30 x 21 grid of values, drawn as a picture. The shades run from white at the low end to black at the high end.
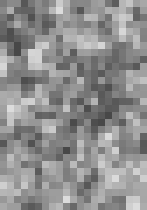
Slope: none. Mirror symmetry: none. Odd rows or columns: none. Ninth with the lowest average: bottom right. Stripes: none.
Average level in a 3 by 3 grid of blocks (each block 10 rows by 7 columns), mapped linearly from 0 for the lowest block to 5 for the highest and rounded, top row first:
423
254
230
